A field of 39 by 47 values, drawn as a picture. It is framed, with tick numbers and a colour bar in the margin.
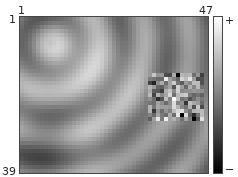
The histogram is bell-shaped. The halves do not mirror each other. An odd patch, rougher than its surroundings, sits in the middle right. Values change most from cell to cell in the middle right. Rings spread out from the top left.
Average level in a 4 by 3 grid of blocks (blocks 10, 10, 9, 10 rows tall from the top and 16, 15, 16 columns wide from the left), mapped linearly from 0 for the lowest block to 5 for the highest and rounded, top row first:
3 3 2 | 5 5 2 | 2 4 2 | 0 2 1
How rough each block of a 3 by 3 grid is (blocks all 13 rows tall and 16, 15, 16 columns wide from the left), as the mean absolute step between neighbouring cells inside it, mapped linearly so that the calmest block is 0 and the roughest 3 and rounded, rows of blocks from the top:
000 | 003 | 000
